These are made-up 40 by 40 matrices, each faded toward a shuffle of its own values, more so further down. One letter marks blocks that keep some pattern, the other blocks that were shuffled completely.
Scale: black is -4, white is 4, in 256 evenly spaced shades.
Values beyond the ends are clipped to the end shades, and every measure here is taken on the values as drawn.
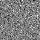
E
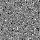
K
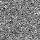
K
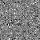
E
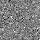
E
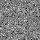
E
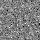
K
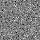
E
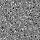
E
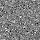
K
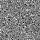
E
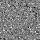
K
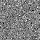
K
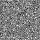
K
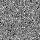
K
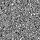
K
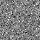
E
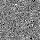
E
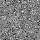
E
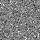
K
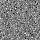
K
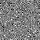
E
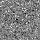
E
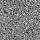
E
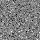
E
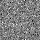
K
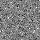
E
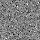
K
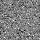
K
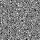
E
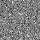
K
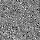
E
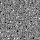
K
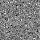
K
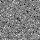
K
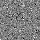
E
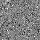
K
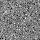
K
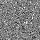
E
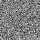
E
